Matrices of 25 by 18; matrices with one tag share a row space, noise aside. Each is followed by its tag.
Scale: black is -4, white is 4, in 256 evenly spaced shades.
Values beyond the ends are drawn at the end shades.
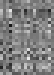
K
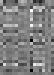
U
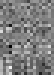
K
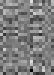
U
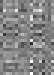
U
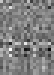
K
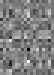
K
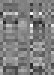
U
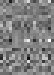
K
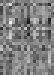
K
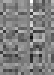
U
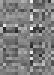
U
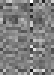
U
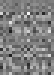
K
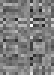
U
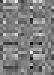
U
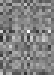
K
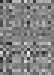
K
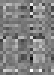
U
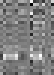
U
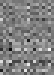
K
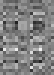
U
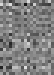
K
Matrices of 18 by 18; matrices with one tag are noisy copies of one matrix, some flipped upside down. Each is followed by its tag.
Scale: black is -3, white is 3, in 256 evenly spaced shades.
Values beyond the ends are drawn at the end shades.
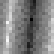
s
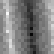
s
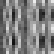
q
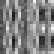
q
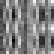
q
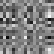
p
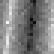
s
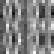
q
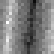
s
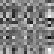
p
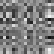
p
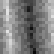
s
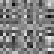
p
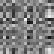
p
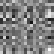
p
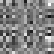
p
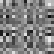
p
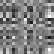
p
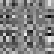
p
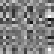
p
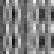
q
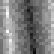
s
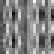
q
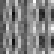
q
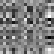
p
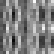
q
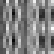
q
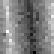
s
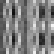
q
